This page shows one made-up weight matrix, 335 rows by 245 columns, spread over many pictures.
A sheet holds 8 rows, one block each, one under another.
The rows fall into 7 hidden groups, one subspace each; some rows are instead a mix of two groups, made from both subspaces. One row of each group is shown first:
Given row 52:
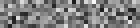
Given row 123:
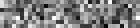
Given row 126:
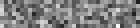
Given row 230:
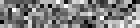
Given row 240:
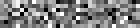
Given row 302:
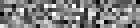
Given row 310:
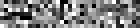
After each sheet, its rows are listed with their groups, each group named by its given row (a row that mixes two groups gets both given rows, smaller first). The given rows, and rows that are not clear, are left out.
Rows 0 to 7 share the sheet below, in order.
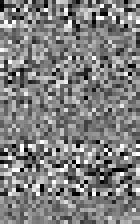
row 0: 52 and 240
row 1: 230 and 240
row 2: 52
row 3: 310
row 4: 240
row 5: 302
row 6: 310
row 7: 230
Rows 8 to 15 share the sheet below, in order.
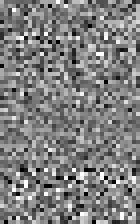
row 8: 230
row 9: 123
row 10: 123
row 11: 302
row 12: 302
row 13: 123 and 240
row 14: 52
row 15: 126
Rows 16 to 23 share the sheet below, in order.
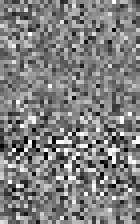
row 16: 310
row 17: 310
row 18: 302
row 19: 123
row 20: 302
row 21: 240
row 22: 52
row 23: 310
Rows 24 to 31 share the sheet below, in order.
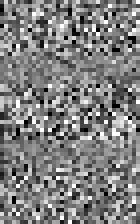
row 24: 126
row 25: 52 and 123
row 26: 230
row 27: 123
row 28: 123
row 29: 230 and 302
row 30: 240
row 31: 240
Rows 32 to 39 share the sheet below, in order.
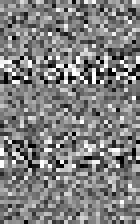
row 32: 52
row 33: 230
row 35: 230
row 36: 302
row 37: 126
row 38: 240
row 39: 302
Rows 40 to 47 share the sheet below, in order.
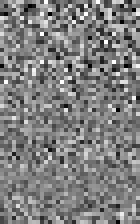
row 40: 302 and 310
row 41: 126
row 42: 126
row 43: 230
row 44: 302
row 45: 240
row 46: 52
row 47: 126
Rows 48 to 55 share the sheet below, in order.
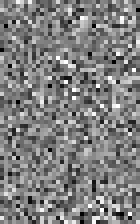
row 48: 126
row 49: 230
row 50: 230
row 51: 123
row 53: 240
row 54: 52
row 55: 126
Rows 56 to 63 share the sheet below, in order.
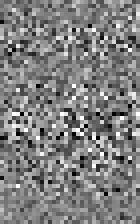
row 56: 230
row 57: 52
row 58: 52
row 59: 52
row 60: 310
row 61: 126
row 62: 123
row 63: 302
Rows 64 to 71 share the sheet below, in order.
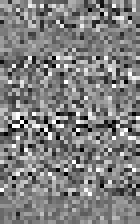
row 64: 126
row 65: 302
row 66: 240
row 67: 310
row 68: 240
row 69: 302
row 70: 230 and 310
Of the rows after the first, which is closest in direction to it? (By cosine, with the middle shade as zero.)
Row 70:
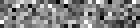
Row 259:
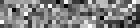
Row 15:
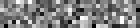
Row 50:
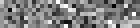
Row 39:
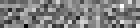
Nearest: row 259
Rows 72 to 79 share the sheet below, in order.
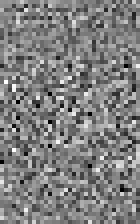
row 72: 123
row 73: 52
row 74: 126
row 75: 240
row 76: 240
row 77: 230
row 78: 302
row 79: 52 and 230
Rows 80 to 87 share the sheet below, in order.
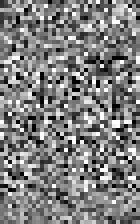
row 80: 123
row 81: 52
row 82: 310
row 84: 126
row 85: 52
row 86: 52
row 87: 230
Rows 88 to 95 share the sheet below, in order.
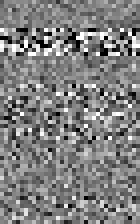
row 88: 230
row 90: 52 and 126
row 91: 52
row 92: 310
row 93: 240
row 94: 52 and 126
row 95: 52
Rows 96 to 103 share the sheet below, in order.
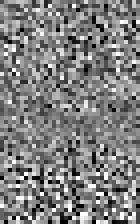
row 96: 52 and 123
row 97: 52 and 126
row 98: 240
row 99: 230 and 302
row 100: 302
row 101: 52
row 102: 123
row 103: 126
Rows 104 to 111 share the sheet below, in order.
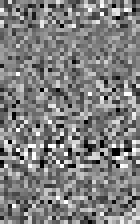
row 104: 126
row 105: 240
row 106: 123
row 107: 126
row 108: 240
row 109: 126
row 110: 52
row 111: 230
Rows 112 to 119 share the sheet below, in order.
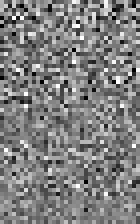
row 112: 52 and 240
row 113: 302
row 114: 123 and 230
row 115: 310
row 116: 126
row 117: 52
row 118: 123 and 310
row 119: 310
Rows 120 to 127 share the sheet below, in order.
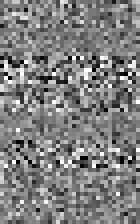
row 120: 310
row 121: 302
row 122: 52
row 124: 123
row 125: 126
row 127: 240
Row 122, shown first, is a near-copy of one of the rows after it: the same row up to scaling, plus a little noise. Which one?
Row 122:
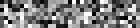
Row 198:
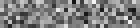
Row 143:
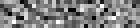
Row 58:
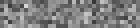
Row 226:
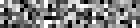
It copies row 58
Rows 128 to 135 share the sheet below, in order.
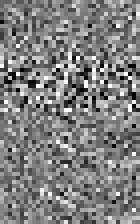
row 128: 230
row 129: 240
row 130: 52
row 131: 52
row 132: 230
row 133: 230
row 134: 126 and 302
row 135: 230
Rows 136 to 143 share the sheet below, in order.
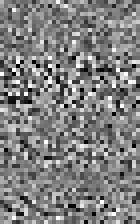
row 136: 230
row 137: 123 and 240
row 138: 240
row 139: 310
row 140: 310
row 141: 52
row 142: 302
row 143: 52
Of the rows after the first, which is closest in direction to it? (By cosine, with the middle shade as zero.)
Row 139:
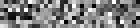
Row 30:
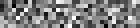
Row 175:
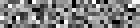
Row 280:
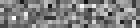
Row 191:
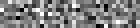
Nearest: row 191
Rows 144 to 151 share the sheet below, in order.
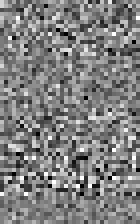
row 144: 123
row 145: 230
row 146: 126
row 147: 310
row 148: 240 and 310
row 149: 52 and 123
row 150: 302
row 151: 52
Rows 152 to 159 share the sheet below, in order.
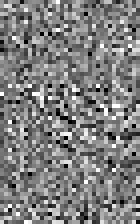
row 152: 310
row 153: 126 and 230
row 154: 123 and 302
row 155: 123
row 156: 230
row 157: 230
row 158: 310
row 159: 302
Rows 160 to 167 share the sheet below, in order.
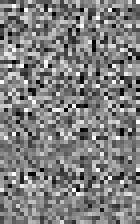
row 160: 302
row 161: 52
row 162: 302
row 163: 302
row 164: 126
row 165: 126
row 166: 302
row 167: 126
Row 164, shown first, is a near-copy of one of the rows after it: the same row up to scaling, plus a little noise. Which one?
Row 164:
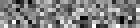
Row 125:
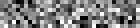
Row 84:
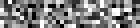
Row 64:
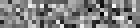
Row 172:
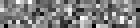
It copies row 125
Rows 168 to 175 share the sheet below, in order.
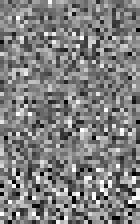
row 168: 123
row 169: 302
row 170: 52 and 310
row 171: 123
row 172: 126
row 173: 126
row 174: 126 and 240
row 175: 52 and 123
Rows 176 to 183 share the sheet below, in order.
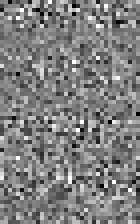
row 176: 123
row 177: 126
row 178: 123
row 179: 52
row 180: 302
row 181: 123
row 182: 52 and 126
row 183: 310
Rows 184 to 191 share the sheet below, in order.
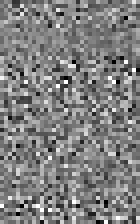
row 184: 240
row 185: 310
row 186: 230
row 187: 302 and 310
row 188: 52
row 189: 52 and 240
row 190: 123 and 240
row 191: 123
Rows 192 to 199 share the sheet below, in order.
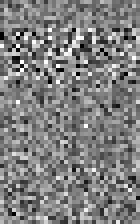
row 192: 52
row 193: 126 and 240
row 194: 240
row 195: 123
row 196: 310
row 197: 310
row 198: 52
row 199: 126 and 310
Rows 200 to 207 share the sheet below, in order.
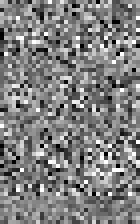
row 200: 123
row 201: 123 and 126
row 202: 230
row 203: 310
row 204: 302
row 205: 126
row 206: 310
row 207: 310
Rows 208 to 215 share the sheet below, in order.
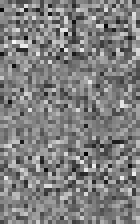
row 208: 123
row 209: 310
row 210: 230
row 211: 302
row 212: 310
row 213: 310
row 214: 52
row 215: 310
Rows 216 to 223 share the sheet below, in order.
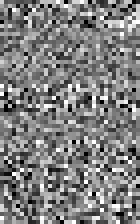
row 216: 230
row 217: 302
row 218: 240
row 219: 52
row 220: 52
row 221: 52
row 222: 123 and 310
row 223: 126
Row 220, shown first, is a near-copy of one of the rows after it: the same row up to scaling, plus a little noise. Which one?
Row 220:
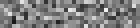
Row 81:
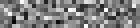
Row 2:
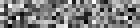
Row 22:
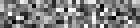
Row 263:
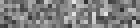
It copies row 81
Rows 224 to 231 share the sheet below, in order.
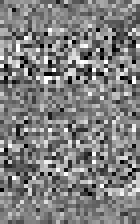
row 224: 230
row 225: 123
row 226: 52
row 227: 126
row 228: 123
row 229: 52
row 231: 240
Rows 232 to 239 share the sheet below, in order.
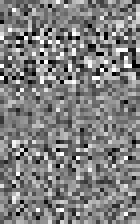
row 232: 230
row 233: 123
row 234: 52 and 126
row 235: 240
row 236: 126
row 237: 240
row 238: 240
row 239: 240
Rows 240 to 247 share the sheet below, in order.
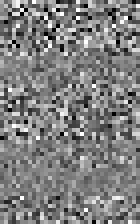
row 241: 240
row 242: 126
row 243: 52
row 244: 310
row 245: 126
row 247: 310
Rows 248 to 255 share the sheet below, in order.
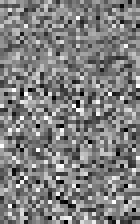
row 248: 302
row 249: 240
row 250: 310
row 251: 302
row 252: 240
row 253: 123 and 240
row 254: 240
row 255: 230
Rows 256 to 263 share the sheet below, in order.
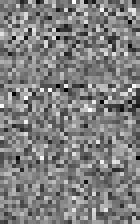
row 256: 52
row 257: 240
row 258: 240
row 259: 230
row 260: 310
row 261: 123
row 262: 310
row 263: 52
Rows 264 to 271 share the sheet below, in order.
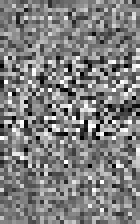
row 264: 123
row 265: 310
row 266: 126
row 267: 230
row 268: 302
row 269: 230 and 310
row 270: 52 and 126
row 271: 126
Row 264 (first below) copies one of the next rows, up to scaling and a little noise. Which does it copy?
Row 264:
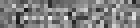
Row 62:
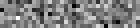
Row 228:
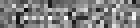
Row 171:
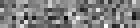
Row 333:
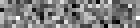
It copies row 228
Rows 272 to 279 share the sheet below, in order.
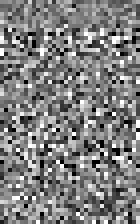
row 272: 230 and 240
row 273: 126
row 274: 302
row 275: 126
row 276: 310
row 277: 126
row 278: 123
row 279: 240 and 310
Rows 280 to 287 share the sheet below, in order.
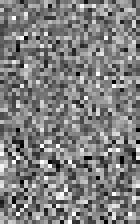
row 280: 52 and 310
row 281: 123
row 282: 302
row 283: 310
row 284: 123
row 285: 126
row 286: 123 and 302
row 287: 240
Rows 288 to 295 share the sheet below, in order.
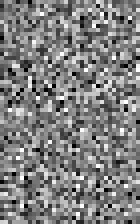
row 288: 126
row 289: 126
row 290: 230 and 310
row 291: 240
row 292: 126
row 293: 123
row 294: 302
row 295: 302
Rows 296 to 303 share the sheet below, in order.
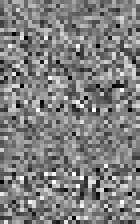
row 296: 126
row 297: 302
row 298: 52 and 126
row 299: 310
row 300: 302
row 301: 123
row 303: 302
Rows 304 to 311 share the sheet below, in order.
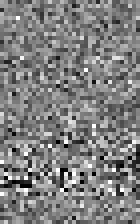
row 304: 123
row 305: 302
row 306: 310
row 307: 230
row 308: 52 and 230
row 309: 230
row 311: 302
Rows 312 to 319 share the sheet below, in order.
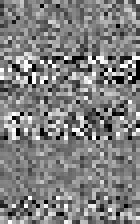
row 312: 126
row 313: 302
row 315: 240 and 310
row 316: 310
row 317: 126
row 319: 240 and 310
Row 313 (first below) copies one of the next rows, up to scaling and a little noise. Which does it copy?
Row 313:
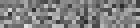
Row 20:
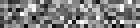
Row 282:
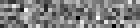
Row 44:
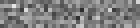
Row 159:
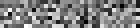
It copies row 159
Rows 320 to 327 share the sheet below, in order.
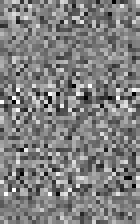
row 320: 310
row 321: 240
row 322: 240
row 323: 240
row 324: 240
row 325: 123
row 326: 126 and 240
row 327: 126
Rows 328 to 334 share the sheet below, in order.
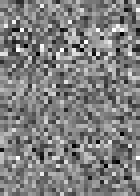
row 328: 126
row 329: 310
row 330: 240
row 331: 240
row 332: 240 and 302
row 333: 123
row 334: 126
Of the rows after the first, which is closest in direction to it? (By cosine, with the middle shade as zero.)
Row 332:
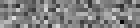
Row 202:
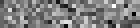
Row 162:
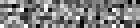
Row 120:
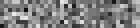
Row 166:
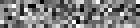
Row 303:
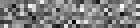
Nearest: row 162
